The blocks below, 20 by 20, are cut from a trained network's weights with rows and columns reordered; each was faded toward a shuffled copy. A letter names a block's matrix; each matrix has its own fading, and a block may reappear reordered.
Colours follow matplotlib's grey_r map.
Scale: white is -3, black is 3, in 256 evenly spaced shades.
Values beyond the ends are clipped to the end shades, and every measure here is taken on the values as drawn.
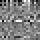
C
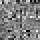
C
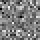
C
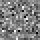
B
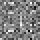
C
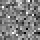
B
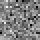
B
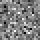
B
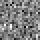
B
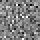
B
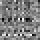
C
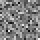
B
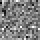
B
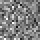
B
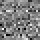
C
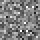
B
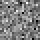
B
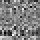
C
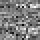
C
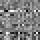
C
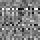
C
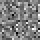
C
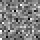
B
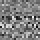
C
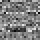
C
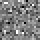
B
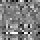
C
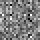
C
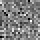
B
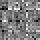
C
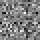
C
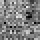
C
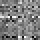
C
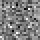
B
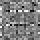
C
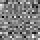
C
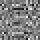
C
